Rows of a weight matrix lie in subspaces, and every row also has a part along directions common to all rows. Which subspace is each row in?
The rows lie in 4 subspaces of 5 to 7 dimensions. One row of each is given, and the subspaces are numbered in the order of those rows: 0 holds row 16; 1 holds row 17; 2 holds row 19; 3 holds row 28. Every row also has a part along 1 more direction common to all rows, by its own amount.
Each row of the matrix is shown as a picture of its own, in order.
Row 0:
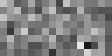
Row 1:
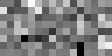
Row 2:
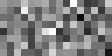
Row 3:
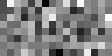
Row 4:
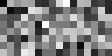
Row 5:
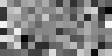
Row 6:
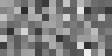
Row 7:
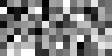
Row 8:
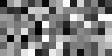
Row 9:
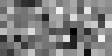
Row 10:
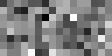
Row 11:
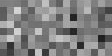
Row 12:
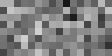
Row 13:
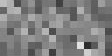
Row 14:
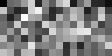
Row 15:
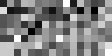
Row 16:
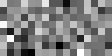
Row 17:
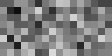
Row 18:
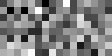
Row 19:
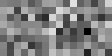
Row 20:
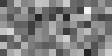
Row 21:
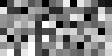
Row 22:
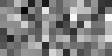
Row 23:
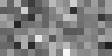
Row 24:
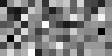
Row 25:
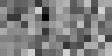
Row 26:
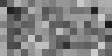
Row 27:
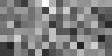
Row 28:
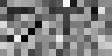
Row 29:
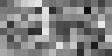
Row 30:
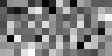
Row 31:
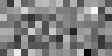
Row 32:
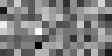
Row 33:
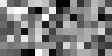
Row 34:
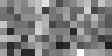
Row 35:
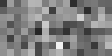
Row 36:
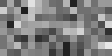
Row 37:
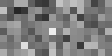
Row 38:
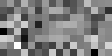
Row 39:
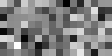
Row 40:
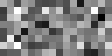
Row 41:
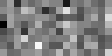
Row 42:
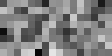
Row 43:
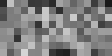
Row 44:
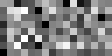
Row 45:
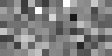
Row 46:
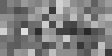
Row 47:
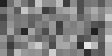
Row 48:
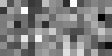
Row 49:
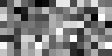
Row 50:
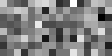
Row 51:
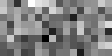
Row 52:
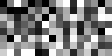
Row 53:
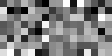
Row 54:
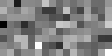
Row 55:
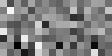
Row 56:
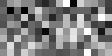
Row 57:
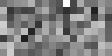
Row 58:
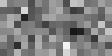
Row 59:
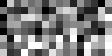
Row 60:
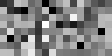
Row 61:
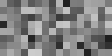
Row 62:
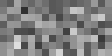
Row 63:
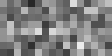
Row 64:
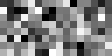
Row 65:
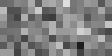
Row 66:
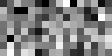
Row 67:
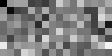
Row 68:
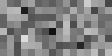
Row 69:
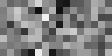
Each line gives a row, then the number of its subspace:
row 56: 2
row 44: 0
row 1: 1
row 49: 0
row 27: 0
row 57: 3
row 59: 3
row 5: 0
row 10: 2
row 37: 2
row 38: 0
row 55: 0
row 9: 2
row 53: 3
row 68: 2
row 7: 0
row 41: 3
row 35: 2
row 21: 2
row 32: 3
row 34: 0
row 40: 0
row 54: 3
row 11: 0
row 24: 0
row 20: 3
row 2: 2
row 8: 2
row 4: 1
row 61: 3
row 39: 0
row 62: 1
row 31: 3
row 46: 2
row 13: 3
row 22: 2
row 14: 1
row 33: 2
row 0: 3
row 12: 3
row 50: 0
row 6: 3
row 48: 1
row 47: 3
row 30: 3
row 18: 0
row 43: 1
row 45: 0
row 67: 0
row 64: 1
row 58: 1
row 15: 3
